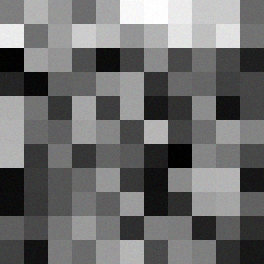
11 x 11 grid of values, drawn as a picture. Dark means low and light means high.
The bottom left is the smoothest part. A horizontal seam about 20% of the way down splits the table, and the top part is higher. The top middle is the ninth with the highest average.
